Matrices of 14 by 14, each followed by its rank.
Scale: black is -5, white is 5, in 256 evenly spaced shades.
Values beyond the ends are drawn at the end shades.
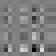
one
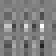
one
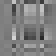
one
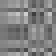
one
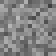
full rank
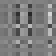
one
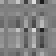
one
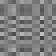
one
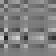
one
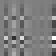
one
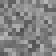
full rank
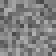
full rank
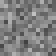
full rank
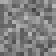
full rank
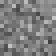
full rank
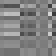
one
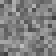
full rank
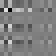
one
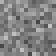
full rank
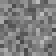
full rank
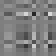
one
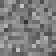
full rank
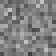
full rank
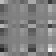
one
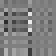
one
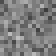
full rank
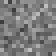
full rank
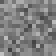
full rank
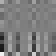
one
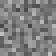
full rank
